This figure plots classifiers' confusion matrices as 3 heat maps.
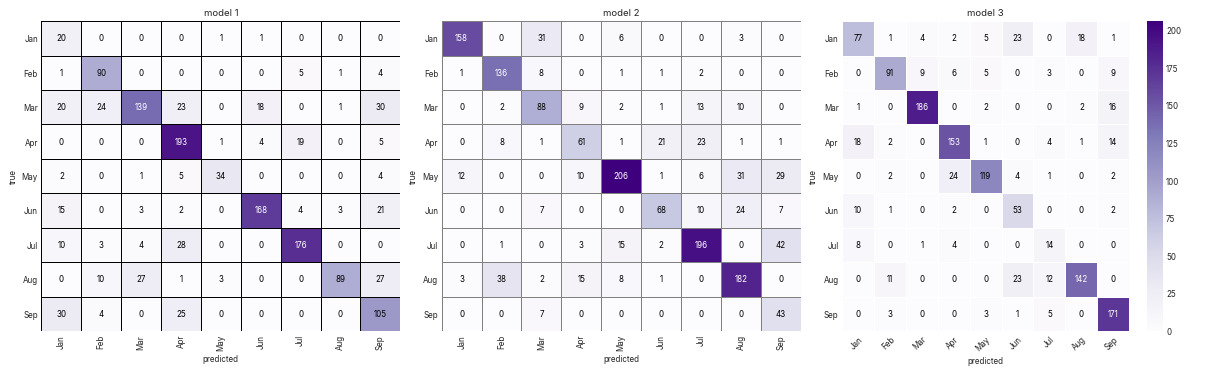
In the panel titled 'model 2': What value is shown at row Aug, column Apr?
15
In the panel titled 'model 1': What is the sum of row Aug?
157
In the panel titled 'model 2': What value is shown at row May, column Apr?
10
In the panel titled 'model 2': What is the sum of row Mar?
125
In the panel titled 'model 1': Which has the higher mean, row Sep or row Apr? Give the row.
Apr
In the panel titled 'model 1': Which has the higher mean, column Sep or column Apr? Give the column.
Apr
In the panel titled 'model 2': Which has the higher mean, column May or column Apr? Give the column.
May
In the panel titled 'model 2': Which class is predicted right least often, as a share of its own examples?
Apr
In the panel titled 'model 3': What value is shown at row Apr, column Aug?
1
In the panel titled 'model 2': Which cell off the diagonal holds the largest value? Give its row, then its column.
Jul, Sep
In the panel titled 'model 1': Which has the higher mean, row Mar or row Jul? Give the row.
Mar
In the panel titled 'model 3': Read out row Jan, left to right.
77 1 4 2 5 23 0 18 1
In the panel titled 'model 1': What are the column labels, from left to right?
Jan, Feb, Mar, Apr, May, Jun, Jul, Aug, Sep
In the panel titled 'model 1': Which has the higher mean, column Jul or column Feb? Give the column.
Jul
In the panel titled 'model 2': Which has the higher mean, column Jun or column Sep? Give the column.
Sep
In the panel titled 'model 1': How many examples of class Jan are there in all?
22
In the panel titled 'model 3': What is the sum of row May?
152
